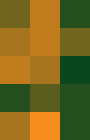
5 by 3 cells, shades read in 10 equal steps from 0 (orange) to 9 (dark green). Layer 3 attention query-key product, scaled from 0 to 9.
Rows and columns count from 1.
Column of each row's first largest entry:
3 3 3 1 3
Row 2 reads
3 2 5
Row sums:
15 10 14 22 11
